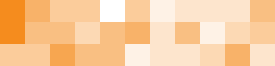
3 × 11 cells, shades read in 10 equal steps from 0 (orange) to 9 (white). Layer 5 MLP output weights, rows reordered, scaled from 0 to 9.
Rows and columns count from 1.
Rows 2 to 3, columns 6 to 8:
3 7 4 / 8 7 7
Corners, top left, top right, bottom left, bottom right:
0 4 5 7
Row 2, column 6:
3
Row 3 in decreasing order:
8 7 7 7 6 5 5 4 4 3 2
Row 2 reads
0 4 4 6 4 3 7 4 8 6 5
